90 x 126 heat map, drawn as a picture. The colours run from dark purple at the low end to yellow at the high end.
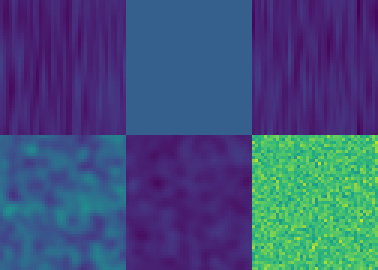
The table splits into 2 rows of 3 panels. Panel 1,1: very low, streaked downward, faint in contrast. Panel 1,2: low, flat. Panel 1,3: very low, streaked downward, faint in contrast. Panel 2,1: low, blotchy. Panel 2,2: very low, blotchy, faint in contrast. Panel 2,3: high, fine-grained.
